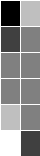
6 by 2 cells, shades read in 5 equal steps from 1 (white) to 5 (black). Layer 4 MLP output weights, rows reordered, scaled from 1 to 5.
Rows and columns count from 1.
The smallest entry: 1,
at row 6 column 1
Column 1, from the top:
5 4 3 3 2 1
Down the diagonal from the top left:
5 3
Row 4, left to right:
3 3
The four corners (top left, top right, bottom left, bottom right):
5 2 1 4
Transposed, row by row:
5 4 3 3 2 1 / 2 3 3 3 3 4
